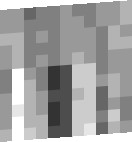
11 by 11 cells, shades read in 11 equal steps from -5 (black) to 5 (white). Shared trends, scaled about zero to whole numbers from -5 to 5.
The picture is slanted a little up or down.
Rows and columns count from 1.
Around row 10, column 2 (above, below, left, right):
4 5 1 2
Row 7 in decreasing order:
5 3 3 2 2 1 1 0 0 -2 -3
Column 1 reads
1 1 2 1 1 0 0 1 1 1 2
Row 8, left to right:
1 5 2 1 -2 -2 2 3 -1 2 1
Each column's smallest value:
0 1 -1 0 -3 -2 0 0 -1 1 0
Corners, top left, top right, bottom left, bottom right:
1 2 2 1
